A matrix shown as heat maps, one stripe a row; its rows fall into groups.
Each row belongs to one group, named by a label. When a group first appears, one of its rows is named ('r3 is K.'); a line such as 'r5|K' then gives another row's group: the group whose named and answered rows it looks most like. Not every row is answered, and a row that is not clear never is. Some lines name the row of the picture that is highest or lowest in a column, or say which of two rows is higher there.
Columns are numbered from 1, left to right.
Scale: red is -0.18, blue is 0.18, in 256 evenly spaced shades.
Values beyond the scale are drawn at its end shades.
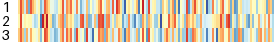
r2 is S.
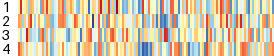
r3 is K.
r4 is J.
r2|J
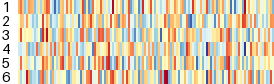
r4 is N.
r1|S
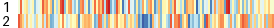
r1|S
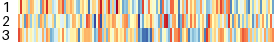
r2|K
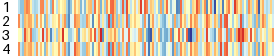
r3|J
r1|K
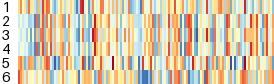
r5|S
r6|J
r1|S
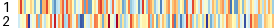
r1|S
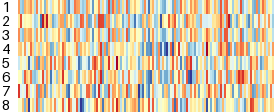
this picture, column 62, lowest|6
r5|N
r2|S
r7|K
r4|J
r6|J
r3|K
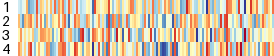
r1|N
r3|S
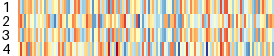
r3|K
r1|K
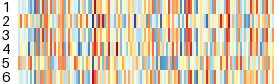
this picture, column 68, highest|2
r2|S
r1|N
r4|N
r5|J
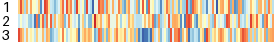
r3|J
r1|S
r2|N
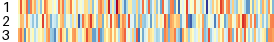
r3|J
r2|J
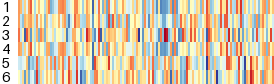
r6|N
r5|N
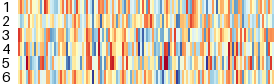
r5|K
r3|J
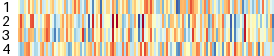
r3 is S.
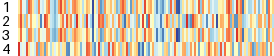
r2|S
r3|J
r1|J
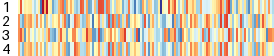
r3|J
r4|K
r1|S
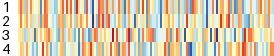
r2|S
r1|S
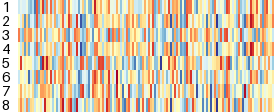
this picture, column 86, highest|8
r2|N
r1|N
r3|K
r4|N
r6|N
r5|S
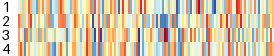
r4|J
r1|J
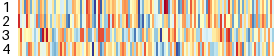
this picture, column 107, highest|3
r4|J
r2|K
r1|K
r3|S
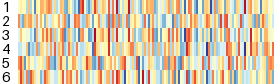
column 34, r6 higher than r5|Yes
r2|K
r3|N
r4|N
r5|J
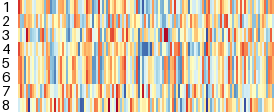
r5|J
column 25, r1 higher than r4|Yes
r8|N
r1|J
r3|K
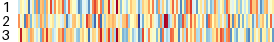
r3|S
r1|N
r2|K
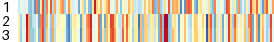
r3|K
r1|N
